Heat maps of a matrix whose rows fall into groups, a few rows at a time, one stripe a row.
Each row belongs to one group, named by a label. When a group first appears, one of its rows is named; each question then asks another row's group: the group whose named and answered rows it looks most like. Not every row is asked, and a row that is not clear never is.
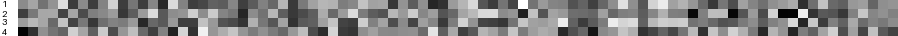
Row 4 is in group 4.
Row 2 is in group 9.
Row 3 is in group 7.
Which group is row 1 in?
7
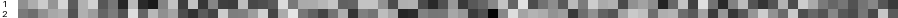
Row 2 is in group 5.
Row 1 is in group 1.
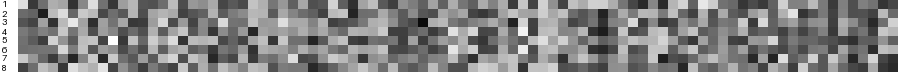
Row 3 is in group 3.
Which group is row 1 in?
1
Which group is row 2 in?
5
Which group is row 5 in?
5
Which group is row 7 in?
1
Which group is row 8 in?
4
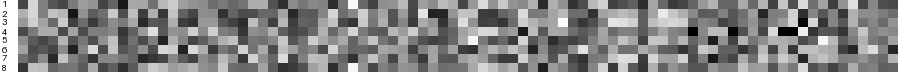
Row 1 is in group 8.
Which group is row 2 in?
7
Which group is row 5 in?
7
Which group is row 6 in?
1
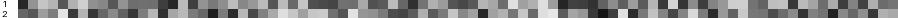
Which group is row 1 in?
4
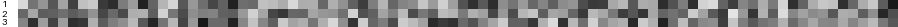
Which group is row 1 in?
1
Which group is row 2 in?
8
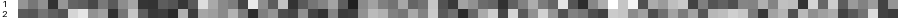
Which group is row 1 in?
7
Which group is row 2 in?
4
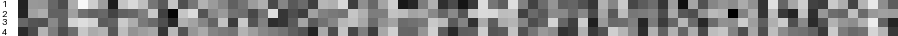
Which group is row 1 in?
4
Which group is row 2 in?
9
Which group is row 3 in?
4
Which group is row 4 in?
4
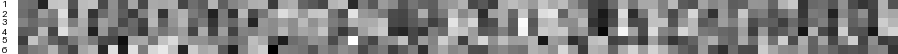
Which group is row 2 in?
3
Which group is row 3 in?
3
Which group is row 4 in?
3
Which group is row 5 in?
8
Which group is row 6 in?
5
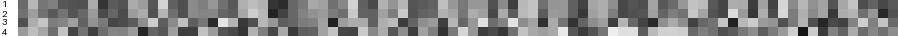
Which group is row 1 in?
8
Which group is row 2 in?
8
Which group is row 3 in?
9
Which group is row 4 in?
7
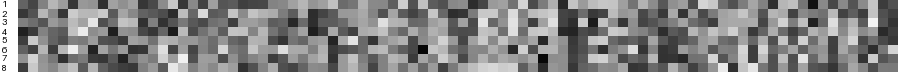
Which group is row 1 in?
1
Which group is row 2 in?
4
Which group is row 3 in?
4
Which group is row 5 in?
8
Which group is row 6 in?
3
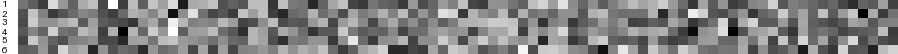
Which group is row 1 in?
5
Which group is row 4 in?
5
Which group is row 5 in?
8
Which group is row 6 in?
3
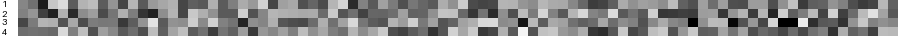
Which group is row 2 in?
1
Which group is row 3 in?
9
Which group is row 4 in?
3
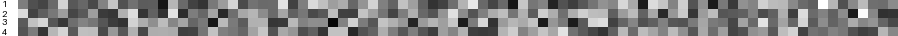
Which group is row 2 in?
1
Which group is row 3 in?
8
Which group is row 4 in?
5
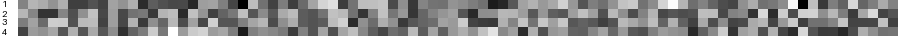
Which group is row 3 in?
5
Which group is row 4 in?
9
